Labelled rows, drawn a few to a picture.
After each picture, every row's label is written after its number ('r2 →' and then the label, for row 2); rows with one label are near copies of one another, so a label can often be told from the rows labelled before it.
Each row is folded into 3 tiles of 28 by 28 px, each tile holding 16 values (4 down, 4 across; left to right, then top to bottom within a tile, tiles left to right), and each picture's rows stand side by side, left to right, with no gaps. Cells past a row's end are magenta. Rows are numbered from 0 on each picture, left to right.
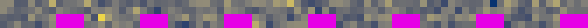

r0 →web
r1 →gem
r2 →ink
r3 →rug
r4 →web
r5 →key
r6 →web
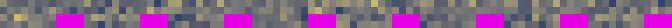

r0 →gem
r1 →key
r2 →web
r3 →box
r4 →rug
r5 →web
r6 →web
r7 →key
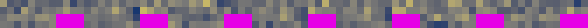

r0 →key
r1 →box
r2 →rug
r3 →box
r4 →box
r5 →ink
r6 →key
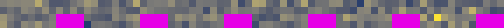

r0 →rug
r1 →web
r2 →key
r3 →web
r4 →key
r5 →gem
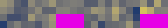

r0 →web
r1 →box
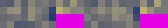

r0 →box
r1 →box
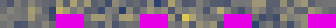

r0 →box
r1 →key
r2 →gem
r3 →web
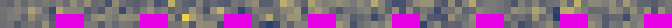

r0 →box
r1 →key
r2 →gem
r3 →ink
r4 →rug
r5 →web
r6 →box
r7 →rug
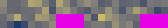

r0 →ink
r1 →gem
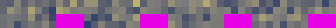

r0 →box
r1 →web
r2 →rug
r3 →key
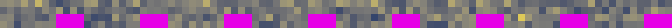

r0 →rug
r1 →web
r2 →rug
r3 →ink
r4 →rug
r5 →ink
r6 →gem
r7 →key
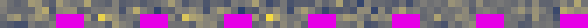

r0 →ink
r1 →gem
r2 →gem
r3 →gem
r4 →key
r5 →ink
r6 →box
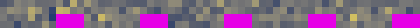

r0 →box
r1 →gem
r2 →web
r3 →key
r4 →gem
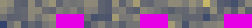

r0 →web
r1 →web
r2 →rug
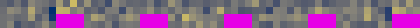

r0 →box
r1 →key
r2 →gem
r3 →key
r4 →box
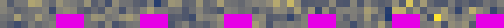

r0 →ink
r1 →key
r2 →web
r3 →rug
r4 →box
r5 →gem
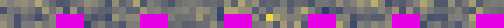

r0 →rug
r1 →web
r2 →box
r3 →gem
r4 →rug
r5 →web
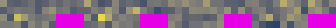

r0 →gem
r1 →gem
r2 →rug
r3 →ink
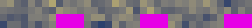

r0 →web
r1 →ink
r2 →rug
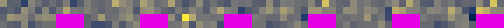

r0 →key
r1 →ink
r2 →gem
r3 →box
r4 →box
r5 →box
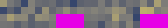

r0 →key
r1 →box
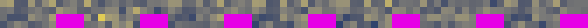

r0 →web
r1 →gem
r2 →web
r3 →web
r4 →web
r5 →key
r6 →web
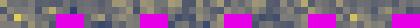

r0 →gem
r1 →ink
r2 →web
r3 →web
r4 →gem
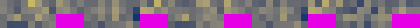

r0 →ink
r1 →box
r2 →ink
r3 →box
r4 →key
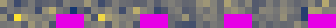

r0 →gem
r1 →gem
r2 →ink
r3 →box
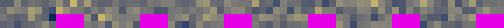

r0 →box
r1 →gem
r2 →ink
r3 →key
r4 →rug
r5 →web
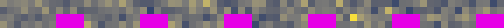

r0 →rug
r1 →rug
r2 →rug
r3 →web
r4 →gem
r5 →key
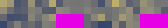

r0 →web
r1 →ink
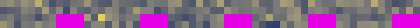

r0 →rug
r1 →gem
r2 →web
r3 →ink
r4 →rug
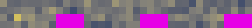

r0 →gem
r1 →ink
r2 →key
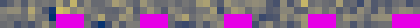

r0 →box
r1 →ink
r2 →ink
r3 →web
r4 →key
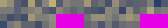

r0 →web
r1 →key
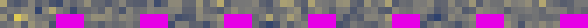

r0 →gem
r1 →key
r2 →web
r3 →ink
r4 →web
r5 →web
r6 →rug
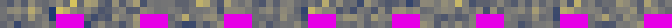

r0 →box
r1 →web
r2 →ink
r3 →box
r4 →key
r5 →rug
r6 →box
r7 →ink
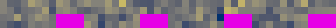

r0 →ink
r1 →rug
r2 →box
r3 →web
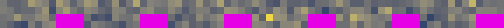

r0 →ink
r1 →web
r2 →web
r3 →gem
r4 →gem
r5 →web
